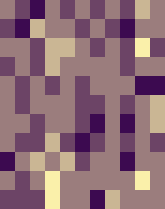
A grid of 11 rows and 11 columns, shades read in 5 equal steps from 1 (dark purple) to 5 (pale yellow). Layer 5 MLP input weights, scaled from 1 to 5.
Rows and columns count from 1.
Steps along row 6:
down up same same down same up down up up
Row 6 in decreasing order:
4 3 3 3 3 3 3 2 2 2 2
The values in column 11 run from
1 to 4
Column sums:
28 25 28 39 33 26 25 33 22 36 31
